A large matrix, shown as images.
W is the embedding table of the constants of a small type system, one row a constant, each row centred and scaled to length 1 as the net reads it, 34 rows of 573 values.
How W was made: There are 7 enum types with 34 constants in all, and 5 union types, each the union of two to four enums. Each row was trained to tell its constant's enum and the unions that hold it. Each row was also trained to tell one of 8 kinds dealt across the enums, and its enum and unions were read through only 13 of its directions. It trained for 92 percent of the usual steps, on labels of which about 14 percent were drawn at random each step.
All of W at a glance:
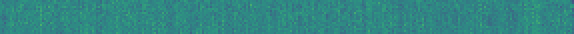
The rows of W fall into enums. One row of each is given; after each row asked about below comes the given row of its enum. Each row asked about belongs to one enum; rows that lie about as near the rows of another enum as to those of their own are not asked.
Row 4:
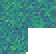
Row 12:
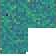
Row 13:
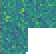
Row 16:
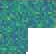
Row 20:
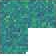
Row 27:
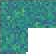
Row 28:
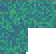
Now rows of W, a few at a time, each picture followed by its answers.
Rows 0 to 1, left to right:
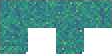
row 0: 28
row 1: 12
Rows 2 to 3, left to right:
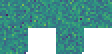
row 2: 12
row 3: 16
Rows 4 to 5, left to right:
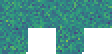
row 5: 27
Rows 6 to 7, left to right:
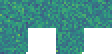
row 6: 16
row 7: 20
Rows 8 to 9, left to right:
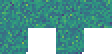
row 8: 4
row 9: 27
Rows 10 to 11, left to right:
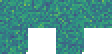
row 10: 4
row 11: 20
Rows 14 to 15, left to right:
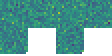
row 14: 13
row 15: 20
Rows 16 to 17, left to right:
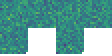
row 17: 28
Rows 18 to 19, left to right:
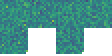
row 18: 20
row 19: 28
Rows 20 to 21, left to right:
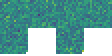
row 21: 28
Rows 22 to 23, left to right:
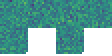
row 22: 4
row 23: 16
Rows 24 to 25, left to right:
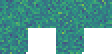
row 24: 16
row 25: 20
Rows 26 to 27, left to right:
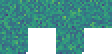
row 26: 12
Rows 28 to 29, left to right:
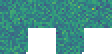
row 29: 16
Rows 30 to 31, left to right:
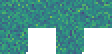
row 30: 27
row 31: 13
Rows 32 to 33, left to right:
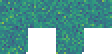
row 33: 27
